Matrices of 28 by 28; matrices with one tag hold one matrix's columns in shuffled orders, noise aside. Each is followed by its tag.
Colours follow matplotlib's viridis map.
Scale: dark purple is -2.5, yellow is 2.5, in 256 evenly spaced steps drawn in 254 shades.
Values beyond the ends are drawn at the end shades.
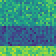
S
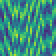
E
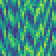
E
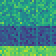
S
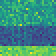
S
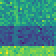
S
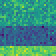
S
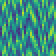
E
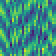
E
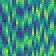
E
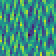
E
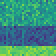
S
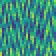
E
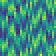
E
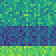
S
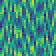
E
